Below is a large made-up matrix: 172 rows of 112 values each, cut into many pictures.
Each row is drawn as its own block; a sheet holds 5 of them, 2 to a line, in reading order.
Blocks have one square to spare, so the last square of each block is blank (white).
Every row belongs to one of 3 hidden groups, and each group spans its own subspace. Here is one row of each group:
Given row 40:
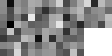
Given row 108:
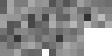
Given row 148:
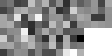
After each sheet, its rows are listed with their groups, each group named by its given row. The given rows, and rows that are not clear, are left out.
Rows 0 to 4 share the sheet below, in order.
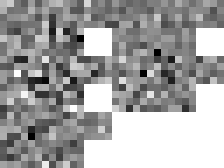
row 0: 108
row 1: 108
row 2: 148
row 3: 40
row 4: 108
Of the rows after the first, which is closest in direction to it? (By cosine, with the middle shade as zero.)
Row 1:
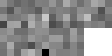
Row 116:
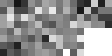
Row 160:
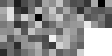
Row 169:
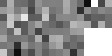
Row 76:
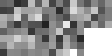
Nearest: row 169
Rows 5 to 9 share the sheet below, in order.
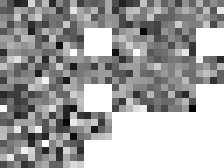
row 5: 148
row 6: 148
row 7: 148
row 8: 148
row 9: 148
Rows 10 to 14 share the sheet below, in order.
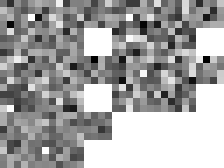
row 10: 40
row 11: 148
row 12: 148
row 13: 40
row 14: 108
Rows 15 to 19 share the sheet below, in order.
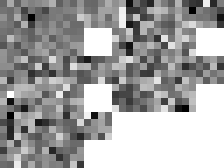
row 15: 108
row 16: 40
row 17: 108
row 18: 148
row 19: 40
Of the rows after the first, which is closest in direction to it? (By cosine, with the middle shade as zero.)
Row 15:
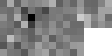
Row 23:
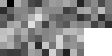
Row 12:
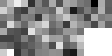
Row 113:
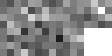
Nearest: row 12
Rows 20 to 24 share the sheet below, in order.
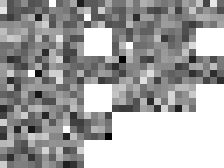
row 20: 108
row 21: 40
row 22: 40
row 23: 108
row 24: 148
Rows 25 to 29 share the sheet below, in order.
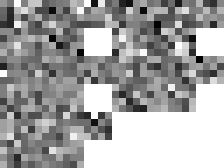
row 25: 40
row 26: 148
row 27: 108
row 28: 148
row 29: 40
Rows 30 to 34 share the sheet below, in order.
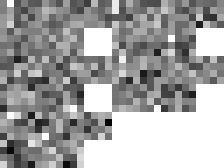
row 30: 40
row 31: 108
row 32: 148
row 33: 108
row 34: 148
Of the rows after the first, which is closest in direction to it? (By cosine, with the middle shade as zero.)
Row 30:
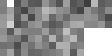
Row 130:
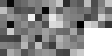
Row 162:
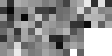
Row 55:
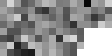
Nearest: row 55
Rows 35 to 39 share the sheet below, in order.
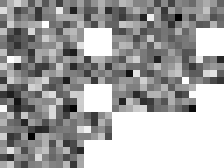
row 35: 148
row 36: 40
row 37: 148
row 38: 148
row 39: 108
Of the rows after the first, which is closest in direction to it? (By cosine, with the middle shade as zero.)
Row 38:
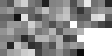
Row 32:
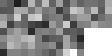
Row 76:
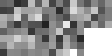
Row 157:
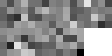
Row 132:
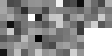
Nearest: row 157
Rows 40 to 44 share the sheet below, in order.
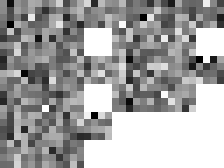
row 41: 40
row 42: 108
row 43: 40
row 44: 40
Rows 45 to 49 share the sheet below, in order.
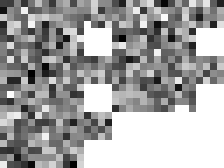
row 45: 108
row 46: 108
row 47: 108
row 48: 148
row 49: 148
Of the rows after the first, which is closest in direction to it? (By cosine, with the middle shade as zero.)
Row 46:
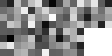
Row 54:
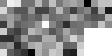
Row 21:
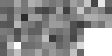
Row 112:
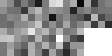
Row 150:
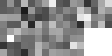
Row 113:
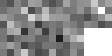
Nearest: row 113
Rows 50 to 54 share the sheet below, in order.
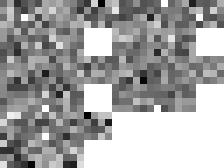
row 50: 40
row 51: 108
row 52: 108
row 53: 108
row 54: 148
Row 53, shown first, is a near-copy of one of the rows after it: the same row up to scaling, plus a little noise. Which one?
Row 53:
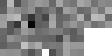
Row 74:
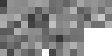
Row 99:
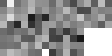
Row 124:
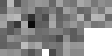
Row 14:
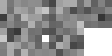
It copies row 124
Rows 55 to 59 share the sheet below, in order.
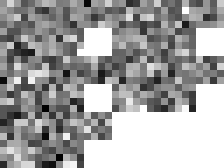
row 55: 148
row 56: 148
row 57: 108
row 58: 148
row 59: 148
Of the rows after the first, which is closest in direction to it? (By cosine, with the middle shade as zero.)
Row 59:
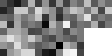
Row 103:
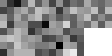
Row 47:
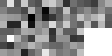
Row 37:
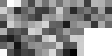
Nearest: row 103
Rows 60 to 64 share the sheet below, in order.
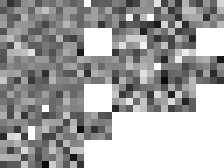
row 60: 148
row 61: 148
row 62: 108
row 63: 108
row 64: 108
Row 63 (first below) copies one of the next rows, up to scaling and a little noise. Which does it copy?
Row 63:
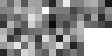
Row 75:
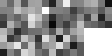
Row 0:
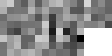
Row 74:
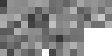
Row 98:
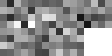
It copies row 75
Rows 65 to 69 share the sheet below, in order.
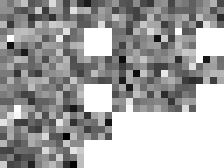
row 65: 108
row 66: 40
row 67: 148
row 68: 40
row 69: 148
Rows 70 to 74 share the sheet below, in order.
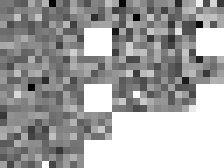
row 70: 148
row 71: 40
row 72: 148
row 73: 148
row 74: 108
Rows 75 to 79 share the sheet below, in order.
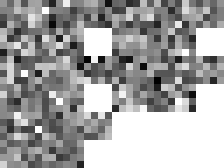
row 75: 108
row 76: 148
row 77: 40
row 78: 148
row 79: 40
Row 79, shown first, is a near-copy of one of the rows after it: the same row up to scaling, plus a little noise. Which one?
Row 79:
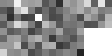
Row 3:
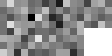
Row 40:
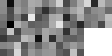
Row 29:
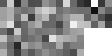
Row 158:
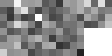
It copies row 158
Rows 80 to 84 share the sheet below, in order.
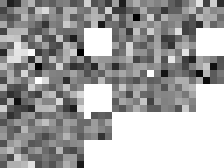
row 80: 148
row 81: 40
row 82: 148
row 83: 108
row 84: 148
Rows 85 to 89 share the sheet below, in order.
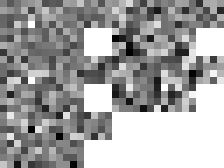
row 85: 108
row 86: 148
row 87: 108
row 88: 108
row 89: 40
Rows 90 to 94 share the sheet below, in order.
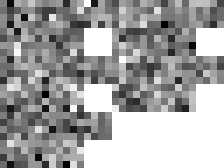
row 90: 40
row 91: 108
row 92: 108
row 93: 148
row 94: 108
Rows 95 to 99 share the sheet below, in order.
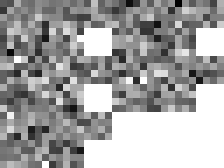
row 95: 108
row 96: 148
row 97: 148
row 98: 108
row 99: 108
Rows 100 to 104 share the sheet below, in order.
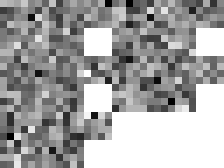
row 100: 40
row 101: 40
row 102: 108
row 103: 148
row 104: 40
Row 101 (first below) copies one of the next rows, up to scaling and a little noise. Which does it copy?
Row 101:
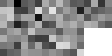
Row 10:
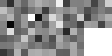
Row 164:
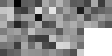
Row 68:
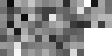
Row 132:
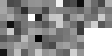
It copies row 164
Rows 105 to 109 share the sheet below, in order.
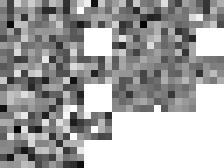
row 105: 40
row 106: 108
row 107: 148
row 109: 148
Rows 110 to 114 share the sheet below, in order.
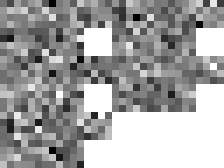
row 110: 108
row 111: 40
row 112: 108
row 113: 108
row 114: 40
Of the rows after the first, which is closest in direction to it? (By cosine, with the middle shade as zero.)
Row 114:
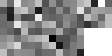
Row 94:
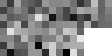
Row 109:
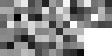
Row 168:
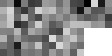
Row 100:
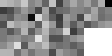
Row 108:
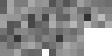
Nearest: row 100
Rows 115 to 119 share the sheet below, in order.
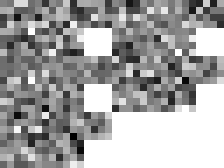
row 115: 148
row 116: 40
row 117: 108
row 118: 148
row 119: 148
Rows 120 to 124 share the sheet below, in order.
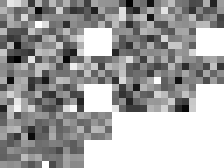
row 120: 148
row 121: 40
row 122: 148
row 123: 148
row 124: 108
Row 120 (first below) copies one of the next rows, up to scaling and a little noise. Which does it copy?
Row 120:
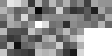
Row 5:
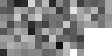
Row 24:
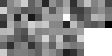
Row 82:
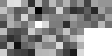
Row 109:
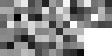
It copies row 82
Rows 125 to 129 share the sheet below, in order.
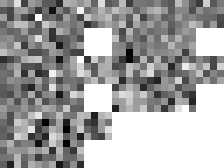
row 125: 40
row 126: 40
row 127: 108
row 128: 148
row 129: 40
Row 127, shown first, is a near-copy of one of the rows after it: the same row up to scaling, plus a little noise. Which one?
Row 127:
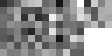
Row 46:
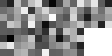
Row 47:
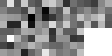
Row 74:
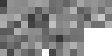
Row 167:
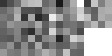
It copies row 167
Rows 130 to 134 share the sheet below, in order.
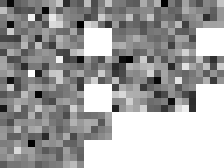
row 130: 40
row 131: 148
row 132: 40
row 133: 148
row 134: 148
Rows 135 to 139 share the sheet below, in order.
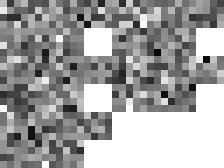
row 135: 108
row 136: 108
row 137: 148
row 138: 40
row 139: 108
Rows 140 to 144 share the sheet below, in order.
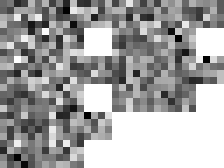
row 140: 148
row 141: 148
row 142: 148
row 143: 40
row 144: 108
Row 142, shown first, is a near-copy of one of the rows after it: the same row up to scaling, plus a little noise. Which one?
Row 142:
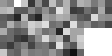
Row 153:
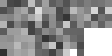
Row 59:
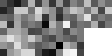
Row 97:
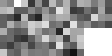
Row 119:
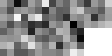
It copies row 97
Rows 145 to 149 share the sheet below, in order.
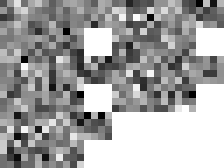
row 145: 40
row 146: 40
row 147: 108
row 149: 40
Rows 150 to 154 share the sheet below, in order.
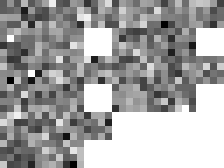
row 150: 108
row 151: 108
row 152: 40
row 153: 148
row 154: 148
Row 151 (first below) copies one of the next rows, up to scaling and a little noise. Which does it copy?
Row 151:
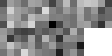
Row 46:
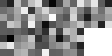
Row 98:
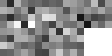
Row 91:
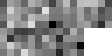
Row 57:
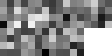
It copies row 91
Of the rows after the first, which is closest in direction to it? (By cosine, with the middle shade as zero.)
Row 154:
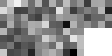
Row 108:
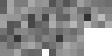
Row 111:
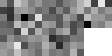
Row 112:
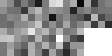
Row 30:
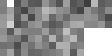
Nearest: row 30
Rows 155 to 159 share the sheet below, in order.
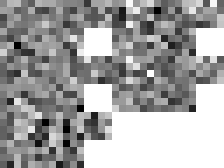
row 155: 148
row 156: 40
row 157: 148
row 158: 40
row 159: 40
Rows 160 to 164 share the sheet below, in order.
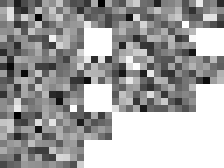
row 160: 40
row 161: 148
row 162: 40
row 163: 40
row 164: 40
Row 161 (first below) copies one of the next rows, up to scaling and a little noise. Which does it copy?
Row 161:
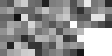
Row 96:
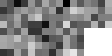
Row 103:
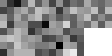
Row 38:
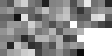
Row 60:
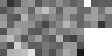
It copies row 38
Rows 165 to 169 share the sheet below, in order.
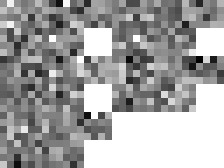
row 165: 40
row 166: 148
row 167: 108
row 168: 40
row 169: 40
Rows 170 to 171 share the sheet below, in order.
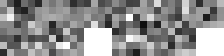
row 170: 40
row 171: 148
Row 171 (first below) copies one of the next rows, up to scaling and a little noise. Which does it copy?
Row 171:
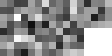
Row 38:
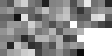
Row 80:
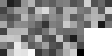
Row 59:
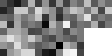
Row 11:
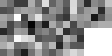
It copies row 11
